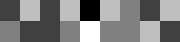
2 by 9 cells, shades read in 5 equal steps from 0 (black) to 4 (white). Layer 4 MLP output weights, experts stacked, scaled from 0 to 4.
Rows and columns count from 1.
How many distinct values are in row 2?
4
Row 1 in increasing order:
0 1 1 1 2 3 3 3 3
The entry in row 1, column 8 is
1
